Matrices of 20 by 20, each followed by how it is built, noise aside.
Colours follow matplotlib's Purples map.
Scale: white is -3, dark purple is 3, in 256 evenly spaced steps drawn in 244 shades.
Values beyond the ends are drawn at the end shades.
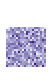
noise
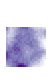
smooth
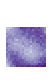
smooth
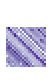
Toeplitz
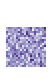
noise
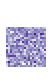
noise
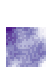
smooth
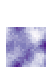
smooth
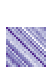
Toeplitz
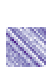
Toeplitz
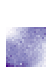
smooth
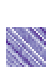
Toeplitz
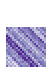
Toeplitz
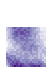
smooth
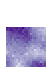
smooth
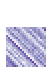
Toeplitz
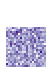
noise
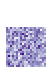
noise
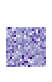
noise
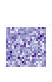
noise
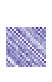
Toeplitz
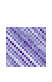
Toeplitz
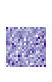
noise
